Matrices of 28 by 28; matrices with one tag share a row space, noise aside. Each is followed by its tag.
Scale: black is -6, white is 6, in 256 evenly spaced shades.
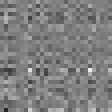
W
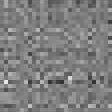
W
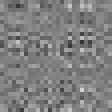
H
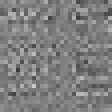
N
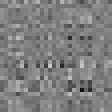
H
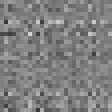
W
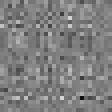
H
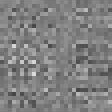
N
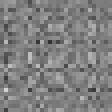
W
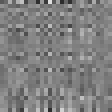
H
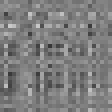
W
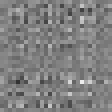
H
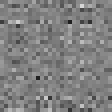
H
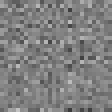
H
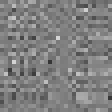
N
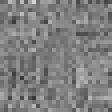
N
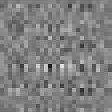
H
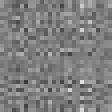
H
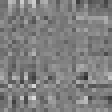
N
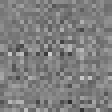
H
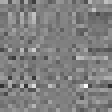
N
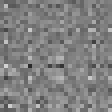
W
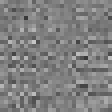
N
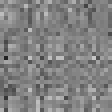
W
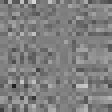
N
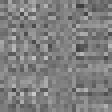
N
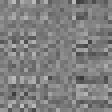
N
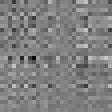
N
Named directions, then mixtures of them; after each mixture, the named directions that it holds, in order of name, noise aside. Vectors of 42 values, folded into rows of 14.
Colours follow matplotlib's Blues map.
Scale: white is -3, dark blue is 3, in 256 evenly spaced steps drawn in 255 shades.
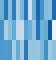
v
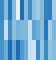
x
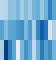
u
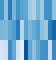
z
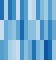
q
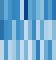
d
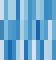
q, u, z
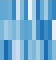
q, u, v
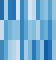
q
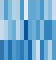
d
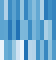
d, u, z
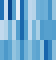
q, x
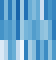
d, z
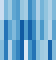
v, x, z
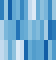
q, z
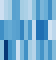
u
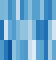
u, v, x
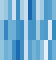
q, v, z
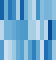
q, u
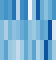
q, v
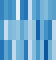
q, v, x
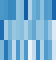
d, v, x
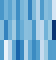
u, v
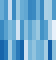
z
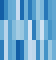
u, x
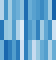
q, v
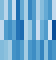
v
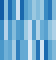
d, q, x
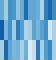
d, u, x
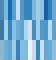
d, x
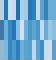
q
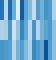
q, x
